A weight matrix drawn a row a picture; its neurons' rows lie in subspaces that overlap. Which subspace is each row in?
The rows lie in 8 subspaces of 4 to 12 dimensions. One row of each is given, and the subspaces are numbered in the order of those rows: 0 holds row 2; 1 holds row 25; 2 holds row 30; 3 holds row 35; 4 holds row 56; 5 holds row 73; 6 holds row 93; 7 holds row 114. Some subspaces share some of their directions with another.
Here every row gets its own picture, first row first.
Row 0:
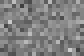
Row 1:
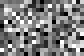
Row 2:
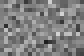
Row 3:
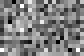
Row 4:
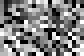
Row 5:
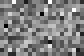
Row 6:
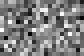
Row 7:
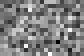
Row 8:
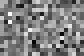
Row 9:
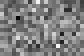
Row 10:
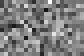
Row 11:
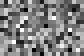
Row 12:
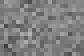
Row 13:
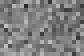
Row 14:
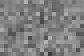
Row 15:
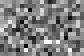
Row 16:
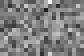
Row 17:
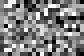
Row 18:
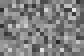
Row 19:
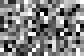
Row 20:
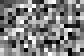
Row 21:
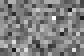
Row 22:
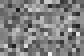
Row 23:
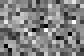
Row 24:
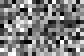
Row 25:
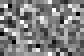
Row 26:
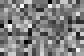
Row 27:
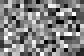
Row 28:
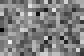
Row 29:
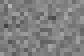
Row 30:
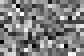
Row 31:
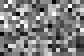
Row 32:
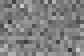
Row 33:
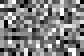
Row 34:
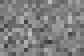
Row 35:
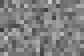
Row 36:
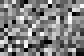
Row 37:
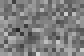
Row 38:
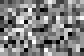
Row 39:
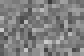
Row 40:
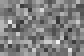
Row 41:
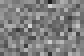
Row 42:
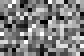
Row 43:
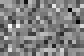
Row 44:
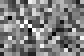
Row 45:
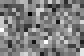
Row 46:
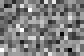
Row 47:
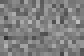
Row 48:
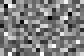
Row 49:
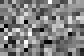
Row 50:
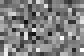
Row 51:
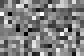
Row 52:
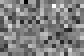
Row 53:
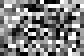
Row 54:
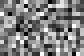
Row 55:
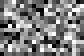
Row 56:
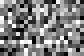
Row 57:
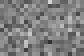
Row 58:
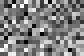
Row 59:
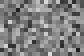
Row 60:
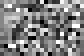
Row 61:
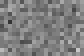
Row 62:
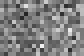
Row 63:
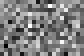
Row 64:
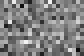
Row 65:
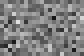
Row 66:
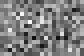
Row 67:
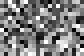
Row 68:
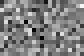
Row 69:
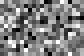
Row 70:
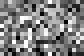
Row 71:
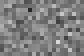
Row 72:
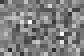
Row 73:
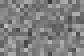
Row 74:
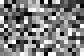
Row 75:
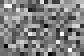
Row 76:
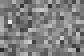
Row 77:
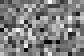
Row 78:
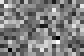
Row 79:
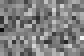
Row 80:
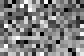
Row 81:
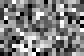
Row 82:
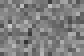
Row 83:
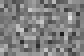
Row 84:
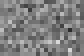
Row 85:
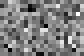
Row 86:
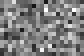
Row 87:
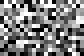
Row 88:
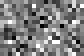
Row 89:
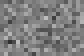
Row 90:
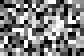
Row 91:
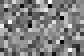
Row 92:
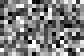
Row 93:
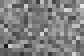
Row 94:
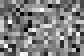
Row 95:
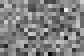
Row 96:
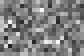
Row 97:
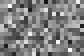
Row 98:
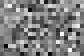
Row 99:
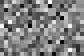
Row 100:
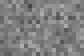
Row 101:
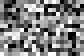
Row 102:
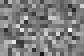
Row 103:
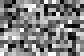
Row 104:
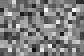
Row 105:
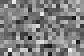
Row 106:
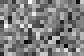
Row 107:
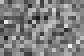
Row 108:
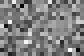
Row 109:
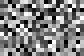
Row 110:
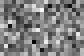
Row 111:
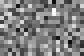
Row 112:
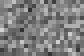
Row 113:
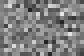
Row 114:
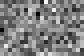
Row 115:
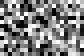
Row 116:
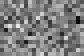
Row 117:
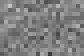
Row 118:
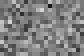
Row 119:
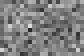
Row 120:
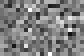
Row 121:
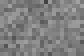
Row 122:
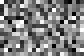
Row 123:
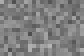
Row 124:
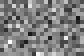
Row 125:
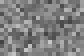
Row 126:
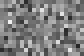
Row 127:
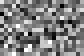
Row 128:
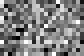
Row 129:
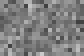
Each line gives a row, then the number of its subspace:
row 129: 1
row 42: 1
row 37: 7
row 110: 6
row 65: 1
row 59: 5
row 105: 1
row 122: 1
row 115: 1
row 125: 2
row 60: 5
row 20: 2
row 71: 0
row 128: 4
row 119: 3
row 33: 7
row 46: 3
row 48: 1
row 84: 6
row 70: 1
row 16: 3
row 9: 2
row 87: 5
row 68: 3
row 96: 6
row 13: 6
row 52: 7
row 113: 0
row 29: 1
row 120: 0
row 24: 2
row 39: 1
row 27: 0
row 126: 7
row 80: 2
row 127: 2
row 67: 3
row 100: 7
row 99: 4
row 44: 3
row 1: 7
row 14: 7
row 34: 3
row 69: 5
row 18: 6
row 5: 0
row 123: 1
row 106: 3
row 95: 7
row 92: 2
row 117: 3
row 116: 7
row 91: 4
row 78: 1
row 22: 5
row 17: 0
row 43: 7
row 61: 1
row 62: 6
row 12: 1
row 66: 7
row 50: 1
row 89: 1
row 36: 7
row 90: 1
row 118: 2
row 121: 5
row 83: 3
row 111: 1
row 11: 1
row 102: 1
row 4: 1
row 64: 3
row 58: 7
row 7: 7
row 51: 2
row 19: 0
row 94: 2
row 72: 7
